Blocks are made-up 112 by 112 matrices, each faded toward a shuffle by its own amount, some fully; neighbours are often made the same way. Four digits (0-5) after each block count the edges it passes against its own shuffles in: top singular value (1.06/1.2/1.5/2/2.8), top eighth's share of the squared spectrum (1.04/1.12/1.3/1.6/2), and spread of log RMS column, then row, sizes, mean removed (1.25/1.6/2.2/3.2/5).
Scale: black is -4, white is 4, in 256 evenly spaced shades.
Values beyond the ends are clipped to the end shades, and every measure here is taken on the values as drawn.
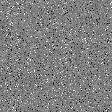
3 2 1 0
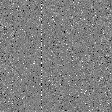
3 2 2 0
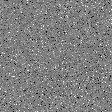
0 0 0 0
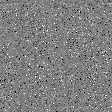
0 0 0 0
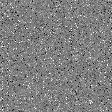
1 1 1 0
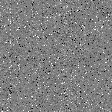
1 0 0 0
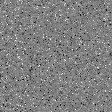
0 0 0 0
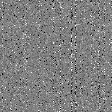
2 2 3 0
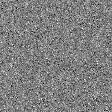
0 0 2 0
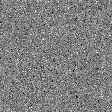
0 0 0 0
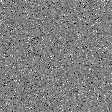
1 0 0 0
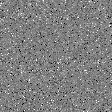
2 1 0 1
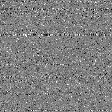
3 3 0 3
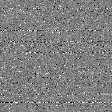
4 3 0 3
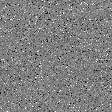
2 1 0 1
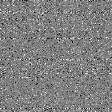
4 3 0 3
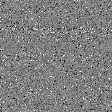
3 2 0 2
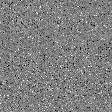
1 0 0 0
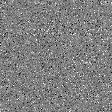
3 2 0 2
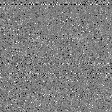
3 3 0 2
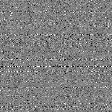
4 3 1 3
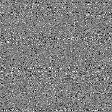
3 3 1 3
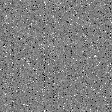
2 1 2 0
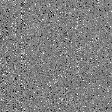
2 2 2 0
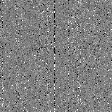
3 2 3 0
